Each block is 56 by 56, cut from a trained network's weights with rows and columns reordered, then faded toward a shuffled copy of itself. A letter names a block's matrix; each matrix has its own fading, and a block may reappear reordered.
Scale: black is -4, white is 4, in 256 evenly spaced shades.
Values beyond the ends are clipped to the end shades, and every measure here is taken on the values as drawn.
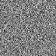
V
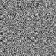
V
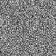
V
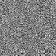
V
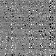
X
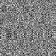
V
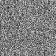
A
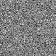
A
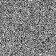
A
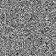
A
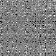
X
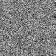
A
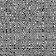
X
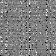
X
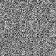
V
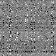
X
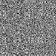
V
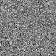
A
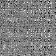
X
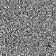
A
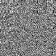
V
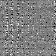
X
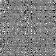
X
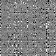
X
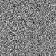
V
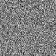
V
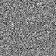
V
